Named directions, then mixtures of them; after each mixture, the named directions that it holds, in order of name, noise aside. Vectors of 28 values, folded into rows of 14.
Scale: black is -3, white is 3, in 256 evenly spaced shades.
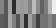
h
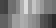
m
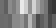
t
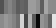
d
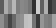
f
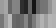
m, t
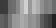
m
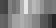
m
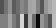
d, h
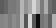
d, t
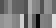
d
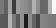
h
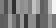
h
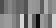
d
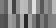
h, t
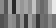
h
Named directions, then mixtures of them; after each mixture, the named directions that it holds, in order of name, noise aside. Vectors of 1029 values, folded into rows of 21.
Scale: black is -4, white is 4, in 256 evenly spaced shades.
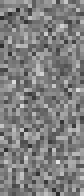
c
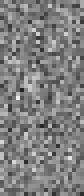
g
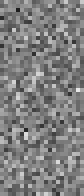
c, g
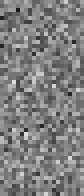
c, g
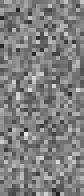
c, g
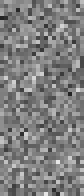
c, g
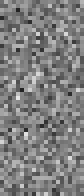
c, g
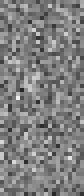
g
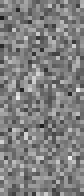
c, g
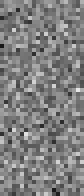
c, g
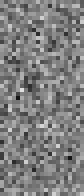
g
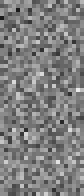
c, g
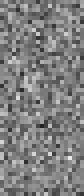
g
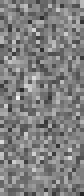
g
